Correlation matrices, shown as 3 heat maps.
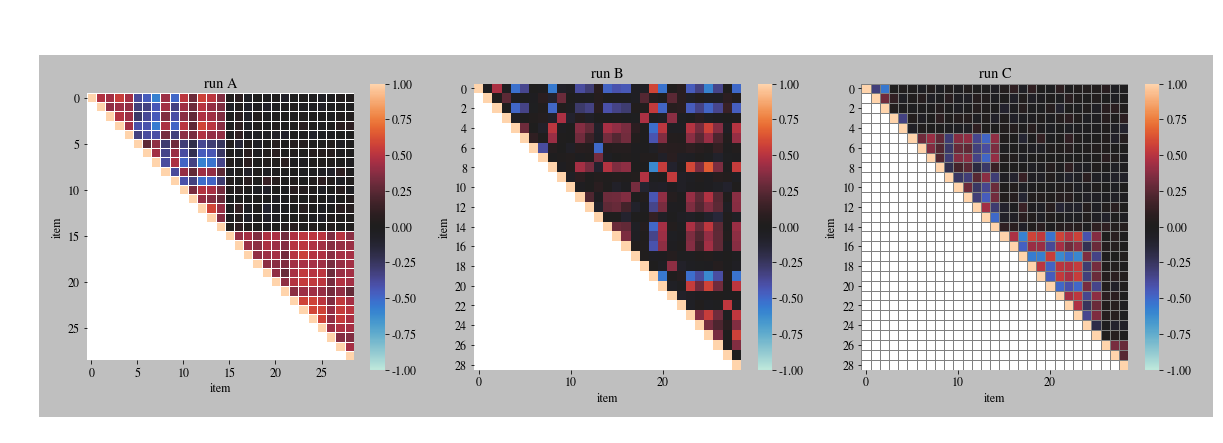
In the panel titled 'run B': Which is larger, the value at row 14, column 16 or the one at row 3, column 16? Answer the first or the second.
the first
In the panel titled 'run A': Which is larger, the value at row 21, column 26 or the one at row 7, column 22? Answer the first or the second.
the first
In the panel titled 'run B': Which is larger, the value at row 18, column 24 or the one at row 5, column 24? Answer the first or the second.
the second
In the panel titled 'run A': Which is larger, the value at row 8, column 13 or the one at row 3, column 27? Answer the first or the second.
the first
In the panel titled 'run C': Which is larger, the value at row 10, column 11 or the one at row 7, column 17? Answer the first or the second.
the first
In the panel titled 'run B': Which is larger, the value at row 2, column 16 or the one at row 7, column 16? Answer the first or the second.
the second
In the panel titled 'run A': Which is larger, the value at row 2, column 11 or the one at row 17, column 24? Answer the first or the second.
the second
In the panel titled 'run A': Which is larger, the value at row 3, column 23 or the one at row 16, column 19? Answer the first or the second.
the second
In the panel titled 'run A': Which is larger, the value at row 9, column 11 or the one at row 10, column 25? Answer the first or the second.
the second
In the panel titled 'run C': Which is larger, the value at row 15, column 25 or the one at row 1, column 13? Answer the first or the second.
the first
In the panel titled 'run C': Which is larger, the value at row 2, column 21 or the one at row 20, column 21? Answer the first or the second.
the first
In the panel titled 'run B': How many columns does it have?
29
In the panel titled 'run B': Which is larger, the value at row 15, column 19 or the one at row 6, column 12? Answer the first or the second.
the second
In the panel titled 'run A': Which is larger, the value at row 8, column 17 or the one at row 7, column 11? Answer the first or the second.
the first
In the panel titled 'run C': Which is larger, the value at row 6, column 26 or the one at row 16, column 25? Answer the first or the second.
the second
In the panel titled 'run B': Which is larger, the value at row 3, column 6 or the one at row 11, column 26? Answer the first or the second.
the second
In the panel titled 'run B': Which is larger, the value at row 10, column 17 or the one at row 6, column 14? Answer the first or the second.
the first
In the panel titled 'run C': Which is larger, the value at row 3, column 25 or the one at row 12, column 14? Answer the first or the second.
the first
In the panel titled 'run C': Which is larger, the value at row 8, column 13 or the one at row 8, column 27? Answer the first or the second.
the second
